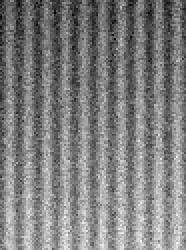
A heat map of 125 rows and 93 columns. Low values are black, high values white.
Average level on the scale: 50%. Slope: up to the bottom. Stripes: upright, repeating 10 times. Histogram: bell-shaped. Odd rows or columns: none.
